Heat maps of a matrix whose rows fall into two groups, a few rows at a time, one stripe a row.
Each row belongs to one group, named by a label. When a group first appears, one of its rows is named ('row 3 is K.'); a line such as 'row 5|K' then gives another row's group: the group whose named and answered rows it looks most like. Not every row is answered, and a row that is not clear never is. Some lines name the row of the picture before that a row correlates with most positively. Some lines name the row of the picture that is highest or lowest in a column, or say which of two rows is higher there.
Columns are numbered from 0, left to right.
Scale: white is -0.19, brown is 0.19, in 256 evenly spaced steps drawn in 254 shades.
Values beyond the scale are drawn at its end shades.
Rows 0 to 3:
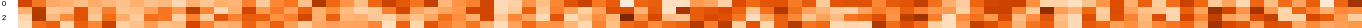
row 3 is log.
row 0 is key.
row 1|log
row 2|log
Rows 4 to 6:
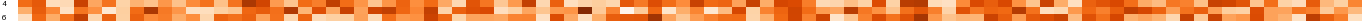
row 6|log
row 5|key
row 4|log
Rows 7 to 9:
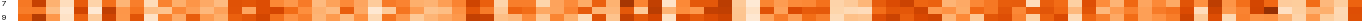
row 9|log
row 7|log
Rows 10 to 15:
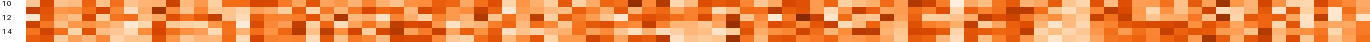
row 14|key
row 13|key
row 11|key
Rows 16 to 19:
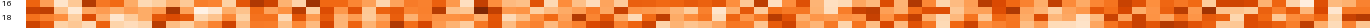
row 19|key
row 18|key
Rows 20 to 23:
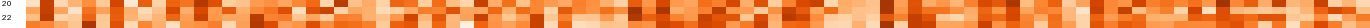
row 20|log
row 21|log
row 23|log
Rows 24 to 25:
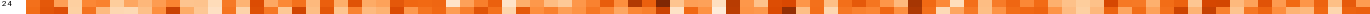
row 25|key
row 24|key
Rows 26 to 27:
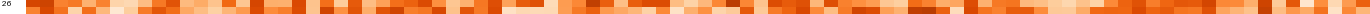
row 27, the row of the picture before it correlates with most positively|24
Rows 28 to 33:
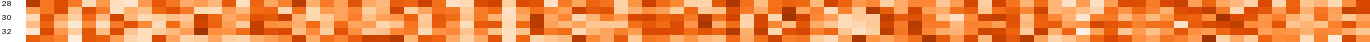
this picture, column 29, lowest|32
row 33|key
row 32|log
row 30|log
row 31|log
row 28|key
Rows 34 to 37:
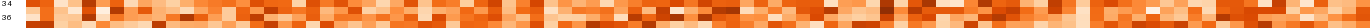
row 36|log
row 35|log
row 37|key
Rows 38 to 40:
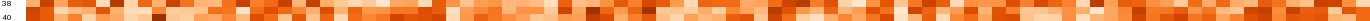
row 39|key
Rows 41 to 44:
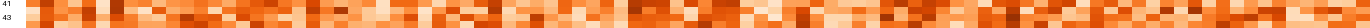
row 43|log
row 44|log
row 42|log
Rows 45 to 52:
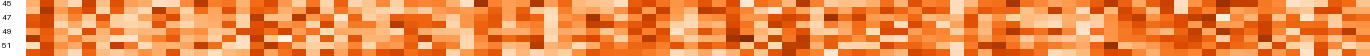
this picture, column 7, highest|51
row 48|key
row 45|log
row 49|log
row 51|log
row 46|log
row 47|key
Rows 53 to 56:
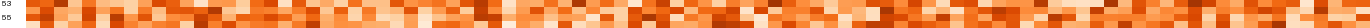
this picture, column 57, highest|55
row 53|key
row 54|log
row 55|log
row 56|log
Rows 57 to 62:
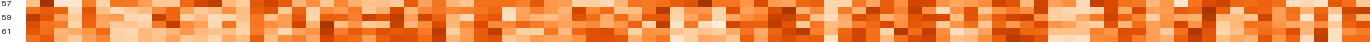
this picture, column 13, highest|57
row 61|key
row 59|key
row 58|key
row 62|key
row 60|key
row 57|log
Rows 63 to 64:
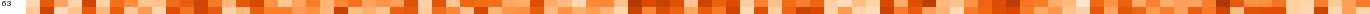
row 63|log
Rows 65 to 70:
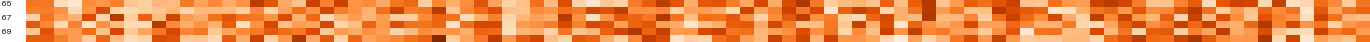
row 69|log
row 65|log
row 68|key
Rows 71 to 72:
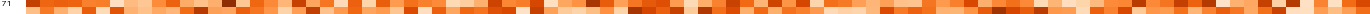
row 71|key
